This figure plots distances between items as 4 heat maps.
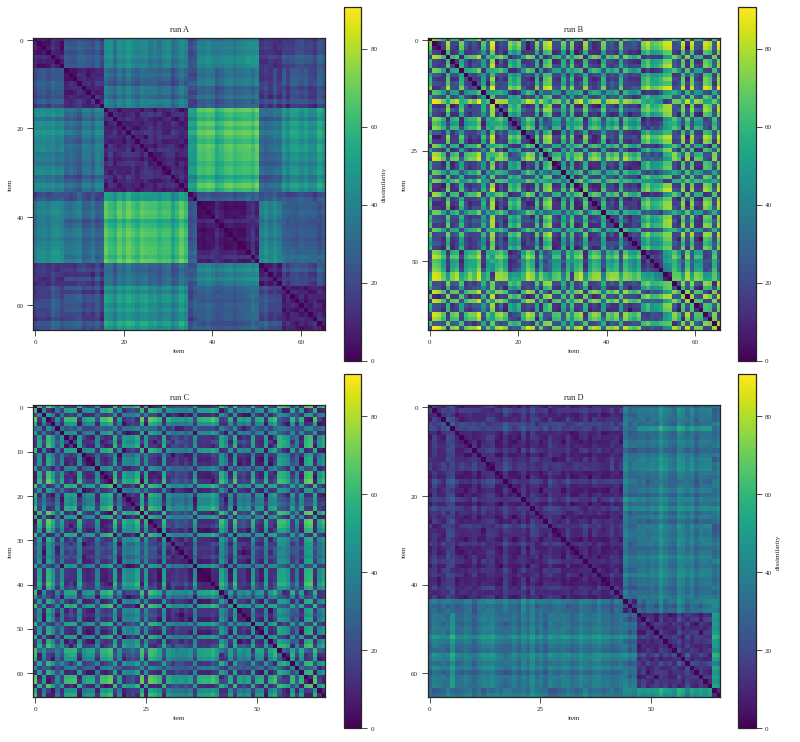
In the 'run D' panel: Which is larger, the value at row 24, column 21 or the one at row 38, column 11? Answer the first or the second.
the first
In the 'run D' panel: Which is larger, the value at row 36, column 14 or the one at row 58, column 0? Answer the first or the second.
the second
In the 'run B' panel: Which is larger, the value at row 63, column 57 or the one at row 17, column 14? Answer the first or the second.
the second
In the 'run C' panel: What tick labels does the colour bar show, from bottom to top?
0, 20, 40, 60, 80
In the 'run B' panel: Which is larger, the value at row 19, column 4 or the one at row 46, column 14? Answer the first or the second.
the second
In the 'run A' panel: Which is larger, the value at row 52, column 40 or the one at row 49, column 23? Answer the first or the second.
the second
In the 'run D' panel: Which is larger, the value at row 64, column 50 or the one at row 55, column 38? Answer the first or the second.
the first
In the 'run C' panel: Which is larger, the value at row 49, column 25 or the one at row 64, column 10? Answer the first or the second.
the first
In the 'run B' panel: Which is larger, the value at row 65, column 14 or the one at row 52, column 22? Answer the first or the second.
the second
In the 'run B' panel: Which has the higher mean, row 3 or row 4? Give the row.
4
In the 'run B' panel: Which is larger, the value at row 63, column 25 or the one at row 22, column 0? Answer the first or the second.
the second
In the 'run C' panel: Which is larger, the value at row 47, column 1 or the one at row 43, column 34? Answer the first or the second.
the first
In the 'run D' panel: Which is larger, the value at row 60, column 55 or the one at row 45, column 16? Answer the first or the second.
the second
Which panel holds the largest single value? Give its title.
run B
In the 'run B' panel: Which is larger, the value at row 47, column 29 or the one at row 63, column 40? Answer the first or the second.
the second
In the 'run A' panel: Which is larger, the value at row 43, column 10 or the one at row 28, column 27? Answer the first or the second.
the first
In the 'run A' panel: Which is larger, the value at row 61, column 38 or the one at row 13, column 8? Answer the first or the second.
the first
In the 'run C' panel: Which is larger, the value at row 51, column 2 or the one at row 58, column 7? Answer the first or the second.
the second
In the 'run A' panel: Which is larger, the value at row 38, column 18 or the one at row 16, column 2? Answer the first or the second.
the first
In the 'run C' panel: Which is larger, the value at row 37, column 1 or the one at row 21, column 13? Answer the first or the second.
the first
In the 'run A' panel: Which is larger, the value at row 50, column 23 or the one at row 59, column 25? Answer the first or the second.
the first
